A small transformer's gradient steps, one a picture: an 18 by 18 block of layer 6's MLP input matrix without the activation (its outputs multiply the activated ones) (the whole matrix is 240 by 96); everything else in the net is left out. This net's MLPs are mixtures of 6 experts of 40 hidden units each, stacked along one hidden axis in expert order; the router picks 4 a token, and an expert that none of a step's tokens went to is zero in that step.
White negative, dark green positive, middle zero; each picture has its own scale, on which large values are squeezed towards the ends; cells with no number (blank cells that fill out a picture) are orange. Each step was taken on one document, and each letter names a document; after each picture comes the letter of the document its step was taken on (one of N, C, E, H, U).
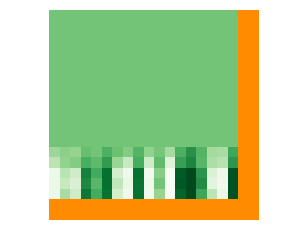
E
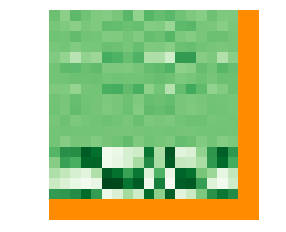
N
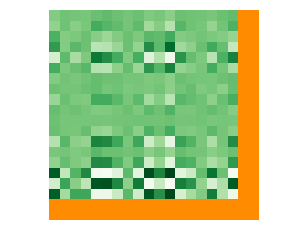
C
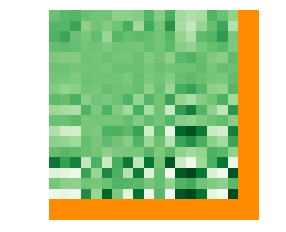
E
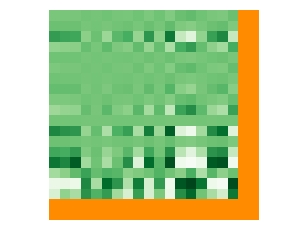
E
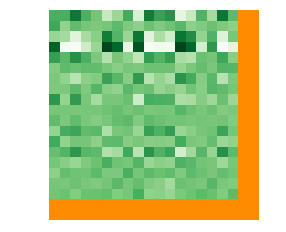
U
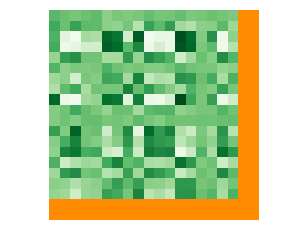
U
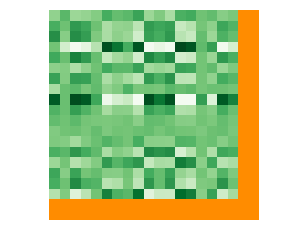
U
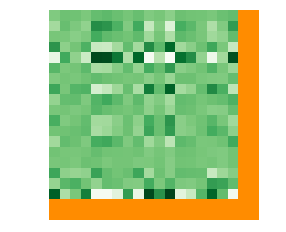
C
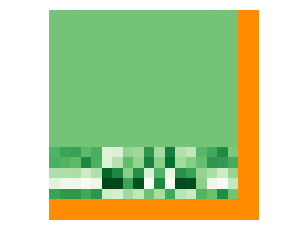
N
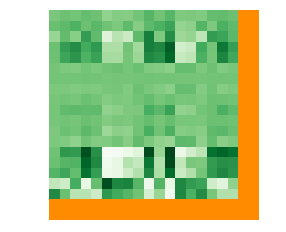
N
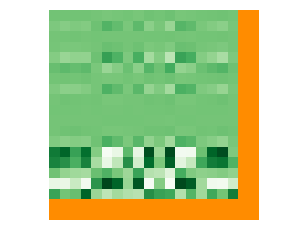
N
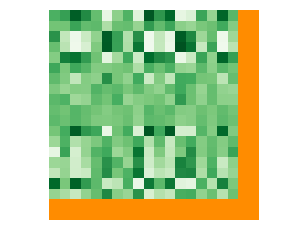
U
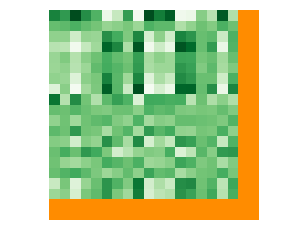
U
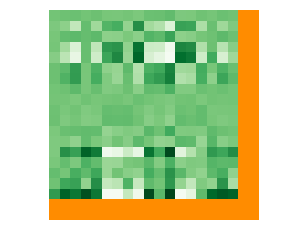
N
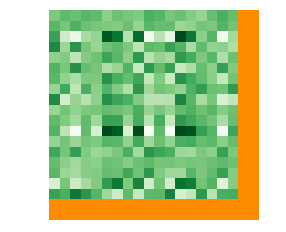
U
